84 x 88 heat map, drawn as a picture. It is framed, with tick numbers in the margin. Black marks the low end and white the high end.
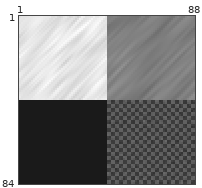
It is made of 2 by 2 panels. Panel 1,1: very high, slanting up to the right, faint in contrast. Panel 1,2: middling, slanting up to the right, faint in contrast. Panel 2,1: very low, flat. Panel 2,2: low, checkered.
